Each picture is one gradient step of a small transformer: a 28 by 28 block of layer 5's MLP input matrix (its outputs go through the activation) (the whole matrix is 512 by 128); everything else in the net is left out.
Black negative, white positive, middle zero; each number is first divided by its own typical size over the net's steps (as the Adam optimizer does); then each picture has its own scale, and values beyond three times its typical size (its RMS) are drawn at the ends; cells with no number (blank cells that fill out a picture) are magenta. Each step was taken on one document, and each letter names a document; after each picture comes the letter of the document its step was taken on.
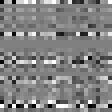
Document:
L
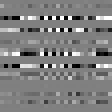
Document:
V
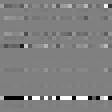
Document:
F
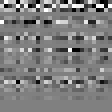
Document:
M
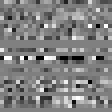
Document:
M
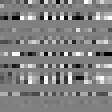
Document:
V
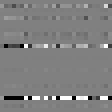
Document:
F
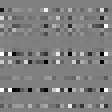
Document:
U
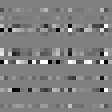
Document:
U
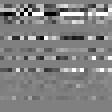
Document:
M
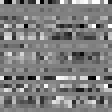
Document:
L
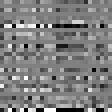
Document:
L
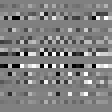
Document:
V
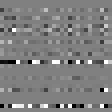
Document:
U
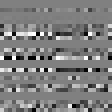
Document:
L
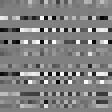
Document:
V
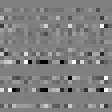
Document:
U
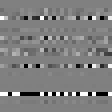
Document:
V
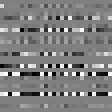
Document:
V
